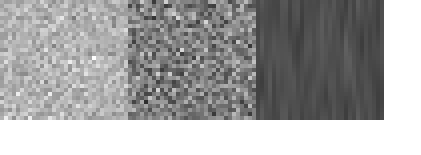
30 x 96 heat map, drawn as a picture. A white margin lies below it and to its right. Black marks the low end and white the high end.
It is made of 1 by 3 panels. Panel 1,1: high, fine-grained. Panel 1,2: middling, fine-grained, strong in contrast. Panel 1,3: low, streaked downward, faint in contrast.
